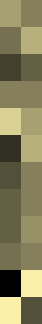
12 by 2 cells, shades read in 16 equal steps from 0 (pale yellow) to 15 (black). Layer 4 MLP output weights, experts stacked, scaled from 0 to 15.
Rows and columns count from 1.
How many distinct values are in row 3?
2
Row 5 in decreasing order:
5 2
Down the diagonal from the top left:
5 4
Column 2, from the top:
7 4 9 7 5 4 7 7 6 7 0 10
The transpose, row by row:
5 8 11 7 2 12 10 9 9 8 15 0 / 7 4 9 7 5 4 7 7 6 7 0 10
